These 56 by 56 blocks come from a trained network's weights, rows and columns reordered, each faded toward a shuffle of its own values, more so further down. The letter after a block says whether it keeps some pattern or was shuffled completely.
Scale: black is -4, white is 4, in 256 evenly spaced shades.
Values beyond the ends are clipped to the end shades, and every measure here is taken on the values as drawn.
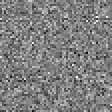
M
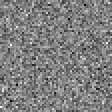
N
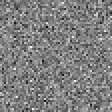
N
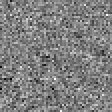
M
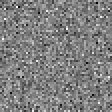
N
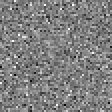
N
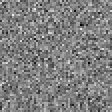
M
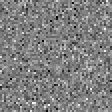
N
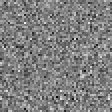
M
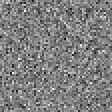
M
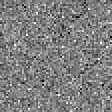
N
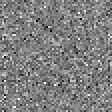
M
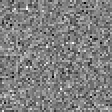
N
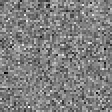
M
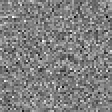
M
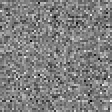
M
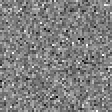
N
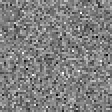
N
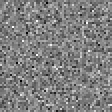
N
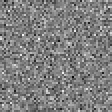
M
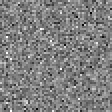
N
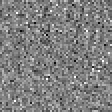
M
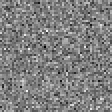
M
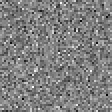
N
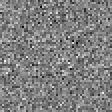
M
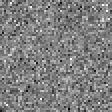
M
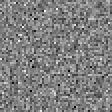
M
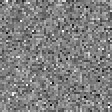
M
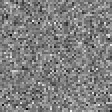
M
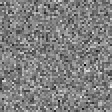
N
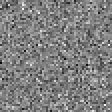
M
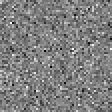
M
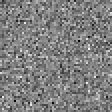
N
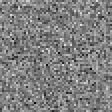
N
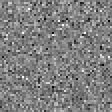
M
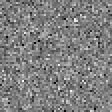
N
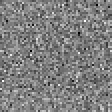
N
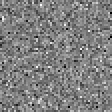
M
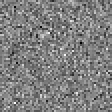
M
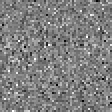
M
